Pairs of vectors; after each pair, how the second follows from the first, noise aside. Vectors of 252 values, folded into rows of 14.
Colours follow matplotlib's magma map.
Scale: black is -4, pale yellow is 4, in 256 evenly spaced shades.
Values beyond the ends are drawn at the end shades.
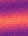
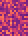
shuffled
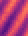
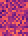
shuffled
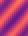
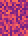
shuffled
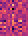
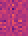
shrunk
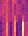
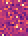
shuffled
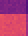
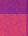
shrunk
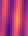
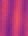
shrunk
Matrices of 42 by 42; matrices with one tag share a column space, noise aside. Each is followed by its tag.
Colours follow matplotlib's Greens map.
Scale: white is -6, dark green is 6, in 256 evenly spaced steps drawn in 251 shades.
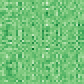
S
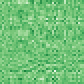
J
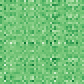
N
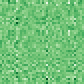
J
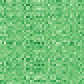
N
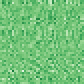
J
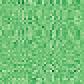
J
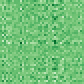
N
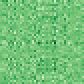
N
